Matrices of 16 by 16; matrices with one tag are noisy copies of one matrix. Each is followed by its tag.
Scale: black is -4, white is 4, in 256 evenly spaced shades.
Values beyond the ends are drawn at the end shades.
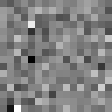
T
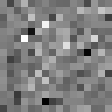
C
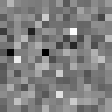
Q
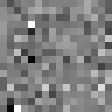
T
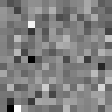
T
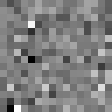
T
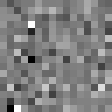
T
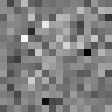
C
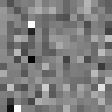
T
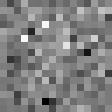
C
